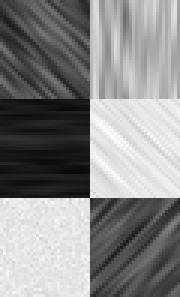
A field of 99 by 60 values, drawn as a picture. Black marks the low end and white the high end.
The table splits into 3 rows of 2 panels. Panel 1,1: low, slanting down to the right. Panel 1,2: high, streaked downward. Panel 2,1: very low, streaked across, faint in contrast. Panel 2,2: very high, slanting down to the right, faint in contrast. Panel 3,1: very high, fine-grained, faint in contrast. Panel 3,2: low, slanting up to the right.
